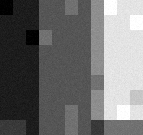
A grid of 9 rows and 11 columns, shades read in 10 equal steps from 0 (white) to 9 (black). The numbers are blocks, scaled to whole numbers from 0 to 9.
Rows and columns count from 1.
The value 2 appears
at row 7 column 11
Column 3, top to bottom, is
8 8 9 8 8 8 8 8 8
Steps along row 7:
same same down same same same down down same up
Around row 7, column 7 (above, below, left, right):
6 6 6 4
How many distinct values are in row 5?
4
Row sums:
54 54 55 55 55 56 56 53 67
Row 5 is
8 8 8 6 6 6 6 4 1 1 1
